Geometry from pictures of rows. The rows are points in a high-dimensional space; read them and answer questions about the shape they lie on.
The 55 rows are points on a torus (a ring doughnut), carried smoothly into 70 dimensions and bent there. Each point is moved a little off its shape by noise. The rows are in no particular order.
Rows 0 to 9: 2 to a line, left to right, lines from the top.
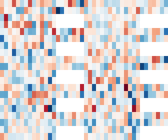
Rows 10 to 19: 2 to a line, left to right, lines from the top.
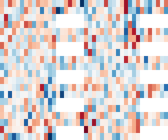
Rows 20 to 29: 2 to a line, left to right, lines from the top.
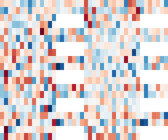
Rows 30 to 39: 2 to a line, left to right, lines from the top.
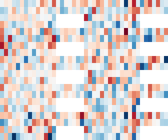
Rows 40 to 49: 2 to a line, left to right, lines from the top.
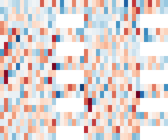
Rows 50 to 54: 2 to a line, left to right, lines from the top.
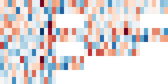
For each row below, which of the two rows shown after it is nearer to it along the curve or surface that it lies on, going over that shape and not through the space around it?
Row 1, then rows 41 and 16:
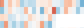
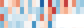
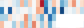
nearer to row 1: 41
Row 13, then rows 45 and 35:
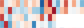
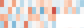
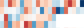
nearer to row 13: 35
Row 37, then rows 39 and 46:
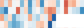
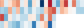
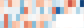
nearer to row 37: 39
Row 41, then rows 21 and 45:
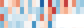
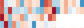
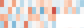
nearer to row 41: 21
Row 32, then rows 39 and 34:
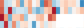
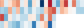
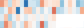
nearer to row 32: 39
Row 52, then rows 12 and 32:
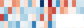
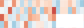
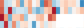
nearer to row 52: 32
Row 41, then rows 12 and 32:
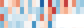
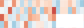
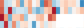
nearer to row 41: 32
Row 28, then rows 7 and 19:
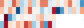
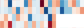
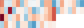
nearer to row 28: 19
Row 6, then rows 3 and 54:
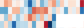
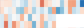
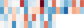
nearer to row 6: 54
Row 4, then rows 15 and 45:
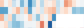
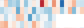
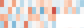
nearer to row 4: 45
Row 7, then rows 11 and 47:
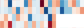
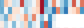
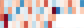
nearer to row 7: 11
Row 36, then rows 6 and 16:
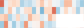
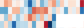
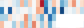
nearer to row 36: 6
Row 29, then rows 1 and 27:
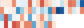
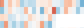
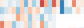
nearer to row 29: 1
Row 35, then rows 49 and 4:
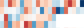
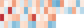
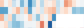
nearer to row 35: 4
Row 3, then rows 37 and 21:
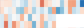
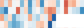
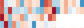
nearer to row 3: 37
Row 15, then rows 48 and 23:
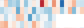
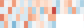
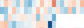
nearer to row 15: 23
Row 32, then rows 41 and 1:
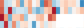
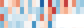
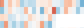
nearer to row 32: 41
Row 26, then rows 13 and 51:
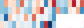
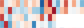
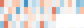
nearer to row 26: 51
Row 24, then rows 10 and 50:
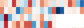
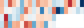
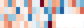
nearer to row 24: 10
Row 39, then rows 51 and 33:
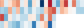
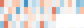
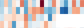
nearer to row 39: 51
